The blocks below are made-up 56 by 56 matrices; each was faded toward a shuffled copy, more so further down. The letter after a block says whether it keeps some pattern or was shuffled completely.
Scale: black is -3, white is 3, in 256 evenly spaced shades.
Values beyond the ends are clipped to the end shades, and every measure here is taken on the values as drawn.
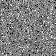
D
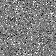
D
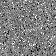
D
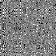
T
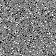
D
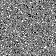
D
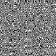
T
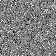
D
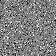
D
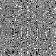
T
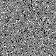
D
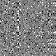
T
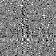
T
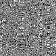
T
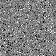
D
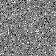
D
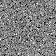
D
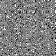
T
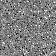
D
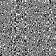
T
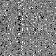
T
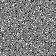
D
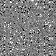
T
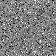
D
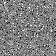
D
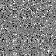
T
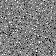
D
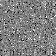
T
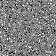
D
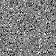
T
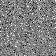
D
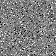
D
